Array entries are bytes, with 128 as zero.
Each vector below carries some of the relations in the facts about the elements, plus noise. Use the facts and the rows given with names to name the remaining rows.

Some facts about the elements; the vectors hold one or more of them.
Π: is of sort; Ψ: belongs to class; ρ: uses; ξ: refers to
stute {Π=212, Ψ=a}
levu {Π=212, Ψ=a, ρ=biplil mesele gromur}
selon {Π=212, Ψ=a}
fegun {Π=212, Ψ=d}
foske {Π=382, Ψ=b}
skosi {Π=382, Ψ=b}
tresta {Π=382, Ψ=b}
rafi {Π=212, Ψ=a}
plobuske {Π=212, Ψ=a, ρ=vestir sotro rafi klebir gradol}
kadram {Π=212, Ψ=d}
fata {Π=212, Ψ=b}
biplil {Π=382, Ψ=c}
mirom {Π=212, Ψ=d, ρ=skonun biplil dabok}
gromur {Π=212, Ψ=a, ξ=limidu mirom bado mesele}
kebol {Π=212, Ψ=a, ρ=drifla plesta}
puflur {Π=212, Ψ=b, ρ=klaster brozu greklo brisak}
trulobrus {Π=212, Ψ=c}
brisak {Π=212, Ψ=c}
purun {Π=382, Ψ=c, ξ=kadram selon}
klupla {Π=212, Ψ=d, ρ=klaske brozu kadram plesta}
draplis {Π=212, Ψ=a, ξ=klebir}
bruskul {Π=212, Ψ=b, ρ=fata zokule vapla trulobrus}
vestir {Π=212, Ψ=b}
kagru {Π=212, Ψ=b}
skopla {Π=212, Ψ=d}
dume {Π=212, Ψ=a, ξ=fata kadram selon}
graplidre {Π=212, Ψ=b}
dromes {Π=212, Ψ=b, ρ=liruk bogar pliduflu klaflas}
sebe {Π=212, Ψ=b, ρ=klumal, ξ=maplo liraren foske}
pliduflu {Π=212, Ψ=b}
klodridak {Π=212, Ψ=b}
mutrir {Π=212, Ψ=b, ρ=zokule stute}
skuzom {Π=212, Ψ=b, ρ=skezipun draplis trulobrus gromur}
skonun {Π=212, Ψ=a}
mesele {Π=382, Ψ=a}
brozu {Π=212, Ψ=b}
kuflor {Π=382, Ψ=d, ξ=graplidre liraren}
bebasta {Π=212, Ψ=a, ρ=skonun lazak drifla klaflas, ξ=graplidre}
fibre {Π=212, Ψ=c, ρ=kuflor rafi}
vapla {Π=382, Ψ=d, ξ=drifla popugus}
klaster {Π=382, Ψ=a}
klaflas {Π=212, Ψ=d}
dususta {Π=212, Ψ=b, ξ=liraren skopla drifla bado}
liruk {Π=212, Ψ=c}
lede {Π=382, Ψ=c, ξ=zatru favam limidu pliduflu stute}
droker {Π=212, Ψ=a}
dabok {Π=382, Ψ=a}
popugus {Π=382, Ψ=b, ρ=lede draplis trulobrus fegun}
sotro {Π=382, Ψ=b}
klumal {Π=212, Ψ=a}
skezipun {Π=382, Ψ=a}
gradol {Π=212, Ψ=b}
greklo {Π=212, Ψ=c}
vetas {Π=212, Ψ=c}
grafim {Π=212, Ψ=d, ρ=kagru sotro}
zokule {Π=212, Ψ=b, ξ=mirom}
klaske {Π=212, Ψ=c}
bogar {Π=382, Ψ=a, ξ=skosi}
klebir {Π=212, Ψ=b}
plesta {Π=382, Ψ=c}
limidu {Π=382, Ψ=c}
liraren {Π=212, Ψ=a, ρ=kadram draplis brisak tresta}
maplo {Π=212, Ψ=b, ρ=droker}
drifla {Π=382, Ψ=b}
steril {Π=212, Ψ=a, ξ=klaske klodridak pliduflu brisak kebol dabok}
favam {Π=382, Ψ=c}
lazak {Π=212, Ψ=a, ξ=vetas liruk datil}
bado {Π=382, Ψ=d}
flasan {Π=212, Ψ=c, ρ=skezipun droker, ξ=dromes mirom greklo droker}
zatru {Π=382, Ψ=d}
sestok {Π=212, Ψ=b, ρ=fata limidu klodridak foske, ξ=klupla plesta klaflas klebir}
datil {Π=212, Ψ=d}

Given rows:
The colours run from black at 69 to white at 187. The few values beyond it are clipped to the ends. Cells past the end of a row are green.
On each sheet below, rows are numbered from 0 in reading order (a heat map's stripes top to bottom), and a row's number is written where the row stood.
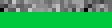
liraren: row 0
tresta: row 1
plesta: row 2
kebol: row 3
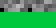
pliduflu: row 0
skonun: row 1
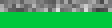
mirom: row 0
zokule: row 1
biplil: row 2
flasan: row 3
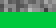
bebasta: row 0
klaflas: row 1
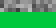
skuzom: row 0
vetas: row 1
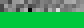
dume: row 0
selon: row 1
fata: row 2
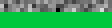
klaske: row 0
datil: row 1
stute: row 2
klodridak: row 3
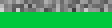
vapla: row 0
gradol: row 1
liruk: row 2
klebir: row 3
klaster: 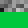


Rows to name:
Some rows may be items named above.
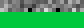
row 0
sebe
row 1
dabok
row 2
gromur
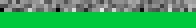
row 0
droker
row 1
popugus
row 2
mesele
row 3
klodridak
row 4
graplidre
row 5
levu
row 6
plesta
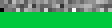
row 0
gromur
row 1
bado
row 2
zatru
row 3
dususta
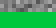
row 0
skopla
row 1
bogar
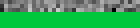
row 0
levu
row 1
plesta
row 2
sestok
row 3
drifla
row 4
droker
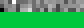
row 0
draplis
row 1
plesta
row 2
skezipun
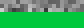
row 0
maplo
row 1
purun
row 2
dromes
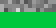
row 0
lede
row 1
dromes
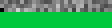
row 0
steril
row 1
puflur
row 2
plesta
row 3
bebasta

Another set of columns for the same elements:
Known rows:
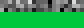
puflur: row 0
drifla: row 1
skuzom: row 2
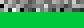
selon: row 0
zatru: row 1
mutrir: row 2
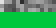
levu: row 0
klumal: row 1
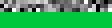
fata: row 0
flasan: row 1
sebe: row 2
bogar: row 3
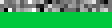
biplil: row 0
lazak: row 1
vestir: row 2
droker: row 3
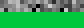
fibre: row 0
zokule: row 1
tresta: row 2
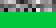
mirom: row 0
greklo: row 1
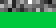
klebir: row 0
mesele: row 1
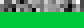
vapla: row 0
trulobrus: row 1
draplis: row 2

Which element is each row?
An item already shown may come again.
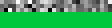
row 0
lede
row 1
purun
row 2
bado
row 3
dabok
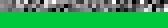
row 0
kebol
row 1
klodridak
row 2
zokule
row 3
liraren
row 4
popugus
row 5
bogar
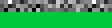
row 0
dromes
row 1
zokule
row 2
bebasta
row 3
dromes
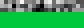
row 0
plesta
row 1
sestok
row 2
gromur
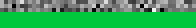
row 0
plesta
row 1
stute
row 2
dususta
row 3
klaflas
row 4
skopla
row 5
fata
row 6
skopla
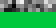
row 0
sestok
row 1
steril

